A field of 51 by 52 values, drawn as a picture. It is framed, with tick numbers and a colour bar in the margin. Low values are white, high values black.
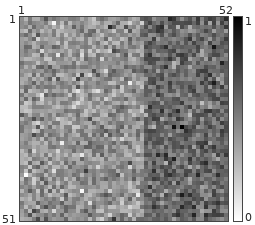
Seam: vertical, 60% of the way across, the right part higher. Stripes: none. Average level on the scale: 50%. Histogram: bell-shaped.
